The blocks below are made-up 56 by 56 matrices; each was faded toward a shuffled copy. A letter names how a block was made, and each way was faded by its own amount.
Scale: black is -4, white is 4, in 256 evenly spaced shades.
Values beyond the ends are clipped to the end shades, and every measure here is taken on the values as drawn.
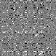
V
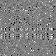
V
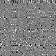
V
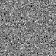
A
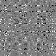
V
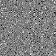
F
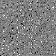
F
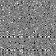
V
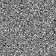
A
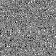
A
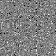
F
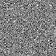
A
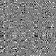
V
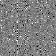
F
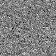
A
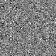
A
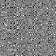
V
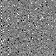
F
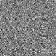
A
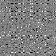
V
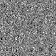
A
